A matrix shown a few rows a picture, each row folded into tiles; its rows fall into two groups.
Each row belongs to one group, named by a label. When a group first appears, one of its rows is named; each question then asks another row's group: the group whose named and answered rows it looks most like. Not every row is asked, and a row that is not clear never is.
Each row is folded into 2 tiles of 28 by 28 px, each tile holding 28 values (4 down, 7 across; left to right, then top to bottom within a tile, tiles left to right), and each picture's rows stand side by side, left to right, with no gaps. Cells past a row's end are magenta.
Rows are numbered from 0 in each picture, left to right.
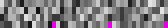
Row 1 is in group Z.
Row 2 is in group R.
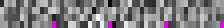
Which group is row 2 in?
Z
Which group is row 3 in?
Z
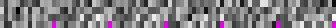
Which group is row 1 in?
R
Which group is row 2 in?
R
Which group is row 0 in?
Z
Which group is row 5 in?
Z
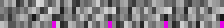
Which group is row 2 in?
Z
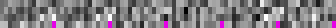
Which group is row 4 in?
R
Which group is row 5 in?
Z
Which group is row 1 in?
R
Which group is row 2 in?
Z
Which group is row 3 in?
Z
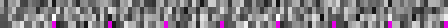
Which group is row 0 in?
Z
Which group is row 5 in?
Z
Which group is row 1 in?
Z
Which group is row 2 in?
Z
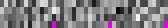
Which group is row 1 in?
Z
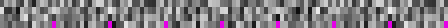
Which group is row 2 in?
Z
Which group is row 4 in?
Z
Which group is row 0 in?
R
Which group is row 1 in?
R
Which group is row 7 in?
Z
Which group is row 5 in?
R
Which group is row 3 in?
Z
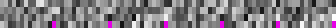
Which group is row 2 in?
R
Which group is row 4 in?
Z
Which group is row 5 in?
R
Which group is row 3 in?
R
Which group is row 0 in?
R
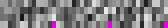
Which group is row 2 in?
R
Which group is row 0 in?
R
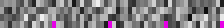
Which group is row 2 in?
Z
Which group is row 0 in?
R
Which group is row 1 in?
R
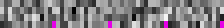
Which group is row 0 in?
Z
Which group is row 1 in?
Z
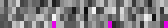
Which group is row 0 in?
Z
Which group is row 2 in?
Z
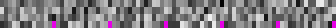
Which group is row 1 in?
Z
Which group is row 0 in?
Z
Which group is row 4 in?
Z
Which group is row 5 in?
R
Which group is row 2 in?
R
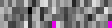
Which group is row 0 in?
R
